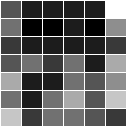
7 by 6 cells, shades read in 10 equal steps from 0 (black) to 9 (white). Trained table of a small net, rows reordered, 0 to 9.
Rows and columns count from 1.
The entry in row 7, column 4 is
4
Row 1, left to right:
3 1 1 1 1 9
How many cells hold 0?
3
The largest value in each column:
7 4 4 6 3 9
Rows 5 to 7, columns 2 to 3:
1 1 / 1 4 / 2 4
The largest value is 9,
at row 1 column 6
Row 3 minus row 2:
-2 1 1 0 1 -3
